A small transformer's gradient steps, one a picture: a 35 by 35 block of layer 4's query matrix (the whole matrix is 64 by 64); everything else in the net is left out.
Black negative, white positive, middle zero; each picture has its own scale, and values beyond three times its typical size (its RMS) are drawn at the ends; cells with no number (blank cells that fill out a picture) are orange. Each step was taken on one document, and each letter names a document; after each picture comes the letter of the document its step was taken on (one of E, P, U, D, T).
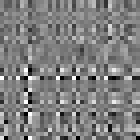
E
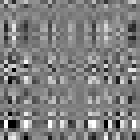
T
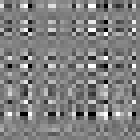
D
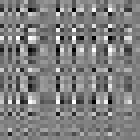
E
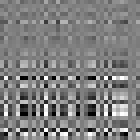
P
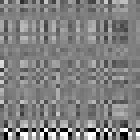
P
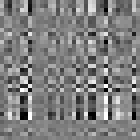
D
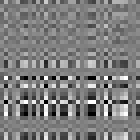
P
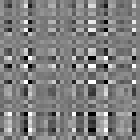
D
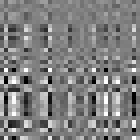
T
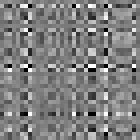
D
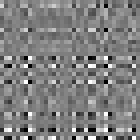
D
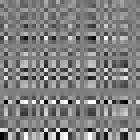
P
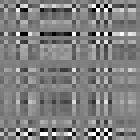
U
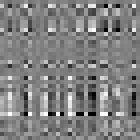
D
